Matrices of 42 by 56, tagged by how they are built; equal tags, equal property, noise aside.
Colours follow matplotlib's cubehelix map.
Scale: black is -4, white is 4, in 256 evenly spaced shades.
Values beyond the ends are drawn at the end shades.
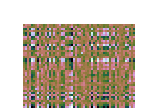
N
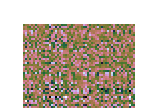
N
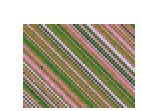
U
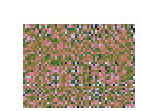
N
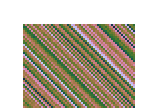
U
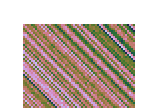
U
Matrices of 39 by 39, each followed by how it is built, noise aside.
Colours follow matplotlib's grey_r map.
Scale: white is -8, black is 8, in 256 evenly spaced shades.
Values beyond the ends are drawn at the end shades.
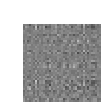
low rank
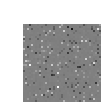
sparse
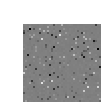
sparse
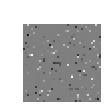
sparse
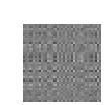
low rank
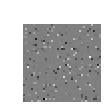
sparse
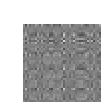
low rank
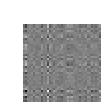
low rank
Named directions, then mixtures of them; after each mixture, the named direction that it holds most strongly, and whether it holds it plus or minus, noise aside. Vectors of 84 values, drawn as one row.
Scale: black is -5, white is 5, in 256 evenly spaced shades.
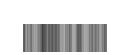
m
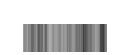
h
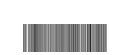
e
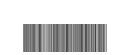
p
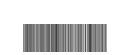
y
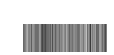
p, minus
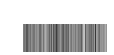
p, plus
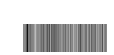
e, minus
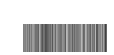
p, minus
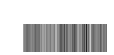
m, minus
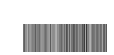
y, minus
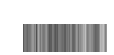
h, minus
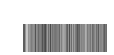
m, plus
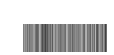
p, minus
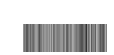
p, plus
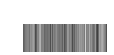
h, minus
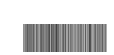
y, plus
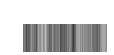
h, minus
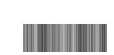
h, plus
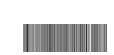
e, minus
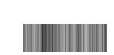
m, plus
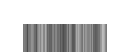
h, minus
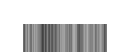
m, plus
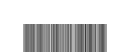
y, plus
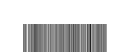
e, plus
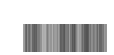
m, minus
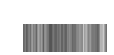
h, minus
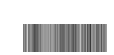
e, plus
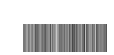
y, minus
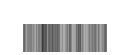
m, plus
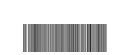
e, plus
